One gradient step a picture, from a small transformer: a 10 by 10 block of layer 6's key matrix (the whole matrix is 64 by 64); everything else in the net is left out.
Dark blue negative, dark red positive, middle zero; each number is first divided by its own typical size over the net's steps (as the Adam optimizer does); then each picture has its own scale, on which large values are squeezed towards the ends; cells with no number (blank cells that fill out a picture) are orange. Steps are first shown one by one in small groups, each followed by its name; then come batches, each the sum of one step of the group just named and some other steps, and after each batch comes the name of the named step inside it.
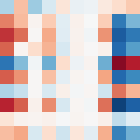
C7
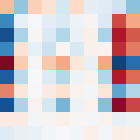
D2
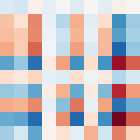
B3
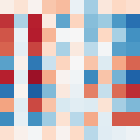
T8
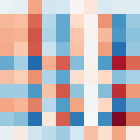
B3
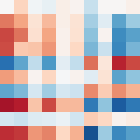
C7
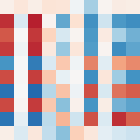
T8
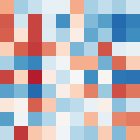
T8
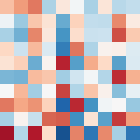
D2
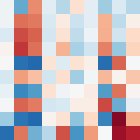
B3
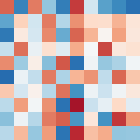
D2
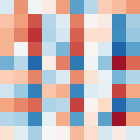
B3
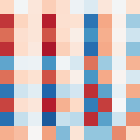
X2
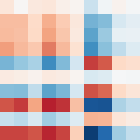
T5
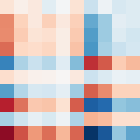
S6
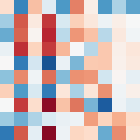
T5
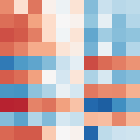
T5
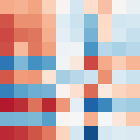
T5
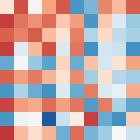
X2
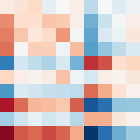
S6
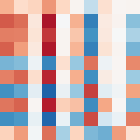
X2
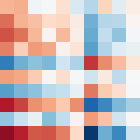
S6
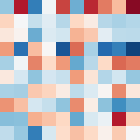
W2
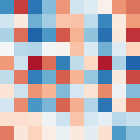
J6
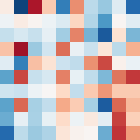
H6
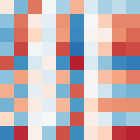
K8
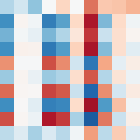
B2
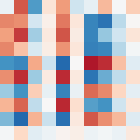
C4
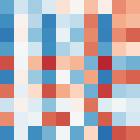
B2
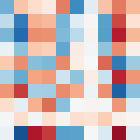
H6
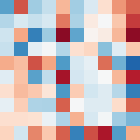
J6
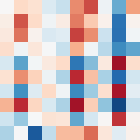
W2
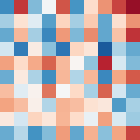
W2
